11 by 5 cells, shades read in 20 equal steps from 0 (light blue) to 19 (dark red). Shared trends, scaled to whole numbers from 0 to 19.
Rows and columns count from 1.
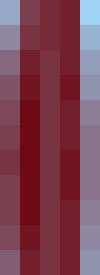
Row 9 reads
14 19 15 17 8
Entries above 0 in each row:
4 5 5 5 5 5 5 5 5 5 5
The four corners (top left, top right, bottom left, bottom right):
4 0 11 6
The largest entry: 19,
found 5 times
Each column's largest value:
15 19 16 18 9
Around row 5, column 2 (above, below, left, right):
18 19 13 15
